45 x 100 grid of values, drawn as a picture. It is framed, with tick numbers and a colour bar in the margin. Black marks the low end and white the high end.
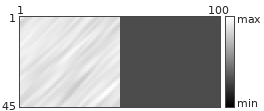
The table splits into one row of 2 panels. Panel 1,1: very high, slanting up to the right, faint in contrast. Panel 1,2: low, flat.
